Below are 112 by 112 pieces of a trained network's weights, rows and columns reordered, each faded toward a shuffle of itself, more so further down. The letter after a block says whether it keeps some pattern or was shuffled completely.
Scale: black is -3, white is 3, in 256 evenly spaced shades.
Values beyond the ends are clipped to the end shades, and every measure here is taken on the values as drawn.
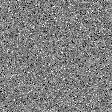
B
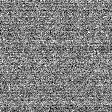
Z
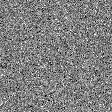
B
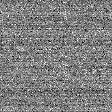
Z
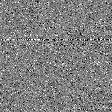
Z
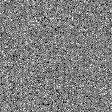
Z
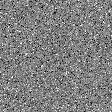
B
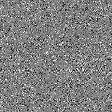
Z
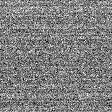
Z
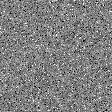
B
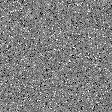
B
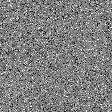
B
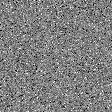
B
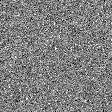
B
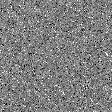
Z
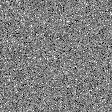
B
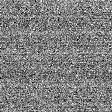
Z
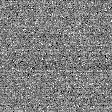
Z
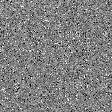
Z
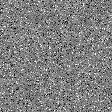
B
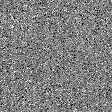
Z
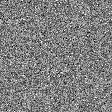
B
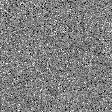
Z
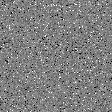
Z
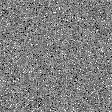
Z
